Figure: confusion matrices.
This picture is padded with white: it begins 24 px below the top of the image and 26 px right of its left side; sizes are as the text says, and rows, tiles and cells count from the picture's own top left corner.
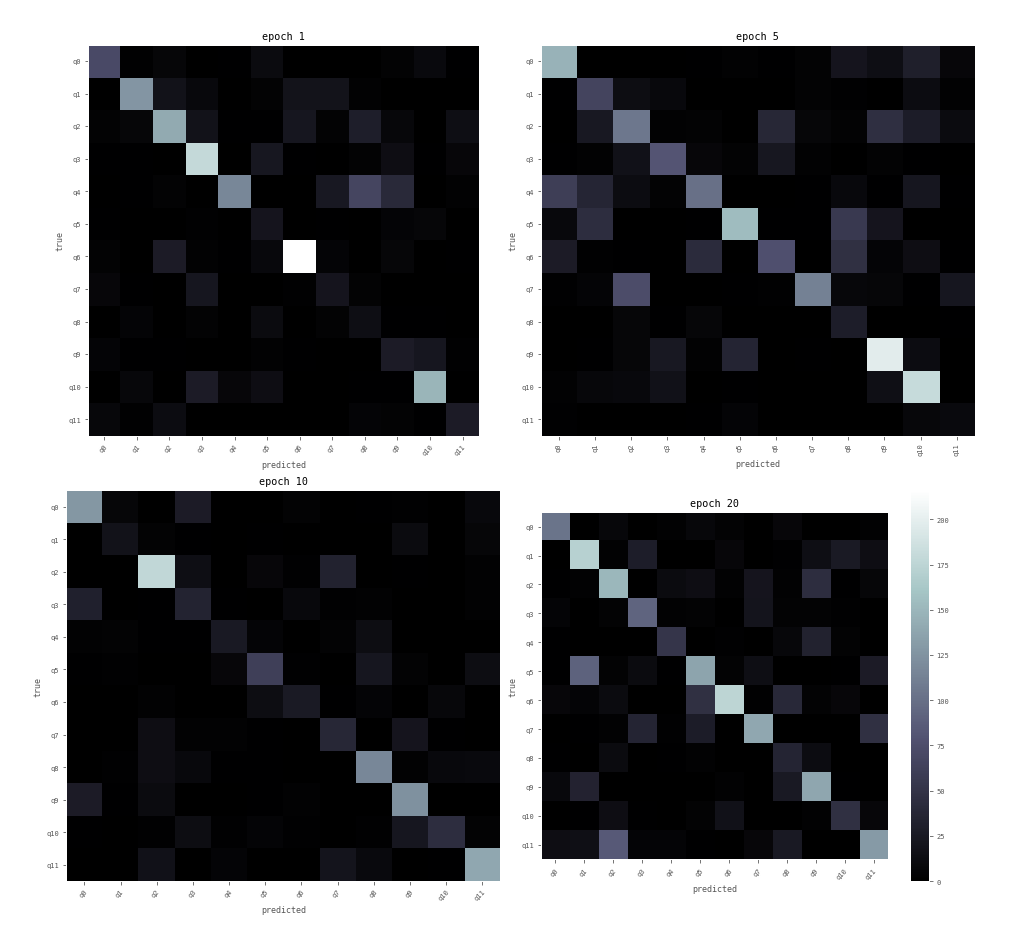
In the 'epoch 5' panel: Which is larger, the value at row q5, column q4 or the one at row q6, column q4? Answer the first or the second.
the second
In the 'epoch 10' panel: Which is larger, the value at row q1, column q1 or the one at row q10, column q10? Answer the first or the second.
the second
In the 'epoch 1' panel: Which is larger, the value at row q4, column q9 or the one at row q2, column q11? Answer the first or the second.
the first
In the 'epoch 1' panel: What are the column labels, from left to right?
q0, q1, q2, q3, q4, q5, q6, q7, q8, q9, q10, q11
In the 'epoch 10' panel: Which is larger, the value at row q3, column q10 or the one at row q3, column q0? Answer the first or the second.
the second
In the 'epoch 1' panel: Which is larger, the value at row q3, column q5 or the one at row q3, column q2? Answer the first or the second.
the first
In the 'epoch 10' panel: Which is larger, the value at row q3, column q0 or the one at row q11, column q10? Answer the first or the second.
the first
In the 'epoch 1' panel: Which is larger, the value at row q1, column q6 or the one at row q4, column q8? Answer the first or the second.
the second
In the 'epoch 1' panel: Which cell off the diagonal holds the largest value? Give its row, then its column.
q4, q8
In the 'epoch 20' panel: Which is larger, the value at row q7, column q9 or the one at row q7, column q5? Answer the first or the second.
the second
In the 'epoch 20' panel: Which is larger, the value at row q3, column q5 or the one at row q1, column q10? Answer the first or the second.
the second
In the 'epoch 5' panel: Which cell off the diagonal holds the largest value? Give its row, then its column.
q7, q2
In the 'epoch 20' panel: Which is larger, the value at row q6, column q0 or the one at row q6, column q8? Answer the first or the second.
the second
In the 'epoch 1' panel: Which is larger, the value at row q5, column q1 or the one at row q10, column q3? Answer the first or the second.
the second
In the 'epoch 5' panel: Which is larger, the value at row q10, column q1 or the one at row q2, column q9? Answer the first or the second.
the second
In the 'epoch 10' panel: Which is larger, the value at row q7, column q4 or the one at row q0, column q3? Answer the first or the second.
the second
